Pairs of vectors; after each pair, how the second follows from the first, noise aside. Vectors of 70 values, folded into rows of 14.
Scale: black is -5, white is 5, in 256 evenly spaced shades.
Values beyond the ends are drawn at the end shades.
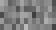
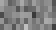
copied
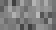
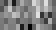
scaled up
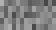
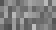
negated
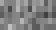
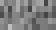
copied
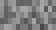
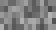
wrapped around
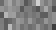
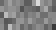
copied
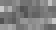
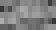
negated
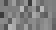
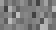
wrapped around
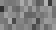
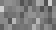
negated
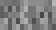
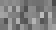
negated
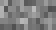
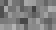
negated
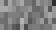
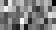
scaled up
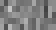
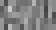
copied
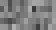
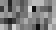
scaled up
